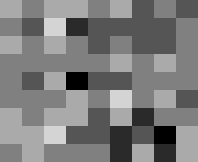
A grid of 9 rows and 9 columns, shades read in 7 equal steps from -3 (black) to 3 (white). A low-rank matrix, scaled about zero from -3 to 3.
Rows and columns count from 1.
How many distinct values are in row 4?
2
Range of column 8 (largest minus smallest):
4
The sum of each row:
2 -5 -1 2 -5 3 1 -3 -1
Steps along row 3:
down up down down up down same up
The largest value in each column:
1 1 2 1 0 2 1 1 1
